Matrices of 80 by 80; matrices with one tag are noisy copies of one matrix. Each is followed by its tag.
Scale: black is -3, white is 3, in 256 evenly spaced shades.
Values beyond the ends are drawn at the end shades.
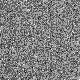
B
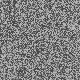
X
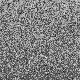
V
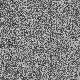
B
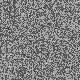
X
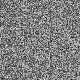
B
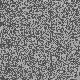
B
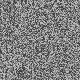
X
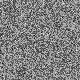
X
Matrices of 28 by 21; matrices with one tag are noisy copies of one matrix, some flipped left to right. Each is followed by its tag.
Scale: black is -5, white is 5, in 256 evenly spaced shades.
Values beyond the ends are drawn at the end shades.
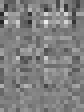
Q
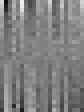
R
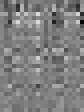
Q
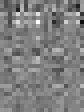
Q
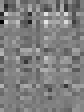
Q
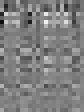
Q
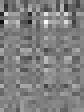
Q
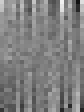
R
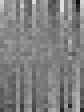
R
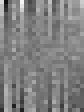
R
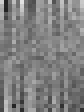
R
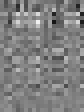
Q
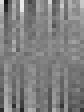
R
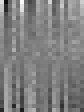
R
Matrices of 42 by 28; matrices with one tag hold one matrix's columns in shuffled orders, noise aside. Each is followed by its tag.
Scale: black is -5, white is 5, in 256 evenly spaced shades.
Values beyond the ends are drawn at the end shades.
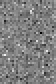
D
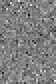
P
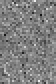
P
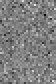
P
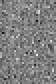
D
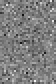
P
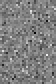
D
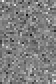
P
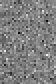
D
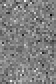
P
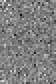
P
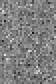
D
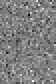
P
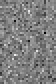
D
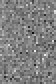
D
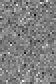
P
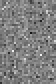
D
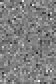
P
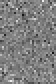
P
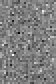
D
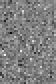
D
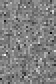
D
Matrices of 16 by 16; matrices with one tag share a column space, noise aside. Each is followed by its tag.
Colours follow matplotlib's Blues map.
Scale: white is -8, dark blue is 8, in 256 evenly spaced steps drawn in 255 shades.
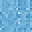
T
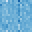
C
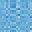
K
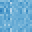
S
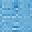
K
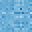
T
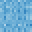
S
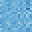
T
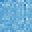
C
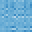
K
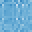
C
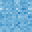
T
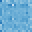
C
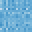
T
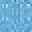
C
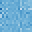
T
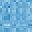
S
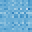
T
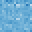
C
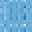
S
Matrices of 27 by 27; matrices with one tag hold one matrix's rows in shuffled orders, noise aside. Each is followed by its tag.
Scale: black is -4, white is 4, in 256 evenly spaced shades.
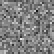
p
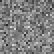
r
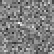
p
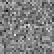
r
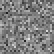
r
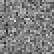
r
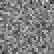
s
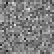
r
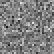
p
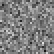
s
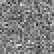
p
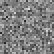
r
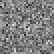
r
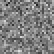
p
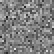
r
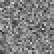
s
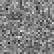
p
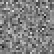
s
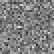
p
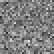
r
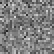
r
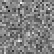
p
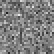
p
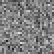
p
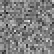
r
